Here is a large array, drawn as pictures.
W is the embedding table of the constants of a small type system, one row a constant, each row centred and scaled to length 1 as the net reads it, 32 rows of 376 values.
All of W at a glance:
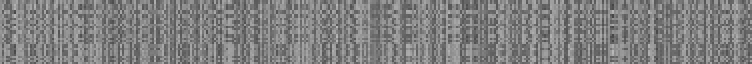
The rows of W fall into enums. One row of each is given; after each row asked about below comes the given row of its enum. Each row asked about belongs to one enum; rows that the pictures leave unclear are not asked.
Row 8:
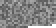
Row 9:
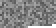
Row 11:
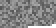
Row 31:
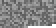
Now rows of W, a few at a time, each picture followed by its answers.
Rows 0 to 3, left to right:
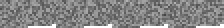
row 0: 11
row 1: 11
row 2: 8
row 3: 8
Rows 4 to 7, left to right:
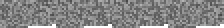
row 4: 8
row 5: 31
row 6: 31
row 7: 8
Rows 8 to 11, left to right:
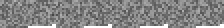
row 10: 11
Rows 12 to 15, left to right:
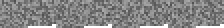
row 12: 31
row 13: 8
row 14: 11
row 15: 9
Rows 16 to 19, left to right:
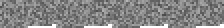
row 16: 9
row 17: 8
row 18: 8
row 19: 11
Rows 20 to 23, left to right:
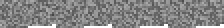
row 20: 8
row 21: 11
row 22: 31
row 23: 31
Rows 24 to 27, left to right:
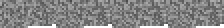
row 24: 9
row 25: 31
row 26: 31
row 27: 31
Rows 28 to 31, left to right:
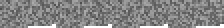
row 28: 11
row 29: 9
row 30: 11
